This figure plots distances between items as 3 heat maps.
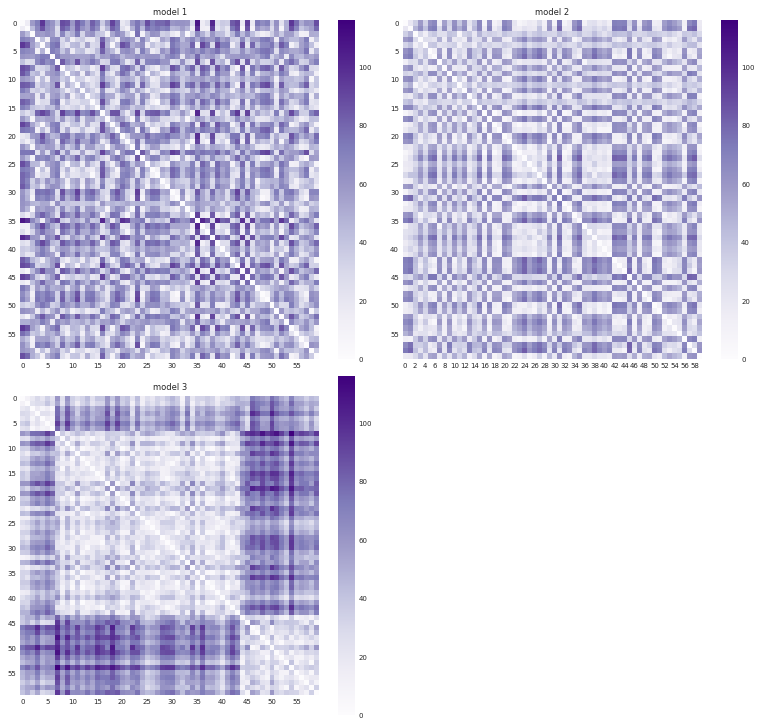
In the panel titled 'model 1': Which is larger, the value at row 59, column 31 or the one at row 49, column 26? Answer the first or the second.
the second
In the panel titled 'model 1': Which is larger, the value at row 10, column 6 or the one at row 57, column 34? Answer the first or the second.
the first
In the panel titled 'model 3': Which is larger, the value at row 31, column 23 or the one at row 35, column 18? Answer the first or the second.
the second
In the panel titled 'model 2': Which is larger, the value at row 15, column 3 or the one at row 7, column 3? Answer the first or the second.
the second
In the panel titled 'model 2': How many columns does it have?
60
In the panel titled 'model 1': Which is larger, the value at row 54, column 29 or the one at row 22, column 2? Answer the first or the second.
the first
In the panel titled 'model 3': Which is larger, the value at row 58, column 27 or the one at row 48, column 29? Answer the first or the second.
the second
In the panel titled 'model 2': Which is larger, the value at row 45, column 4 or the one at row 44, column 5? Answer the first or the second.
the first
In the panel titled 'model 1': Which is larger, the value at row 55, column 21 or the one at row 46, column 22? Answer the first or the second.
the first
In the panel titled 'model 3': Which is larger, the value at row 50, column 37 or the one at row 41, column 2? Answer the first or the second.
the first
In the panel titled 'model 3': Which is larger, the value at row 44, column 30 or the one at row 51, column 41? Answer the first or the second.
the second
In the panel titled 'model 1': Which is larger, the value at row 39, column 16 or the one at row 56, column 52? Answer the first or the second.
the second
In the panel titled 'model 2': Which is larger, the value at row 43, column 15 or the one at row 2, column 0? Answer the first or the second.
the second
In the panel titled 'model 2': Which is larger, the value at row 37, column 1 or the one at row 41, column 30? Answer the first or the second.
the first
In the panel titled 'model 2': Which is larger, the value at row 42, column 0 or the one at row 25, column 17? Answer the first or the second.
the first
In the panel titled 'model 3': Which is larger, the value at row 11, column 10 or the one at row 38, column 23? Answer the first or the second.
the first
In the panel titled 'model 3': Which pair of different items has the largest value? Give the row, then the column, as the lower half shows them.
54, 7
